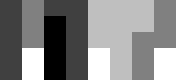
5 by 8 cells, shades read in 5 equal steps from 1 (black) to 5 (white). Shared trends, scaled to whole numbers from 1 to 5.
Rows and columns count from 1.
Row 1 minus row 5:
0 -2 1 0 -1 0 1 -2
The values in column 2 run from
3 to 5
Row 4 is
2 5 1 2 5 4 3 5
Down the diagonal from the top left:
2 3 1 2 5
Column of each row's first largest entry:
5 5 5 2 2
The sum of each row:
24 23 22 27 27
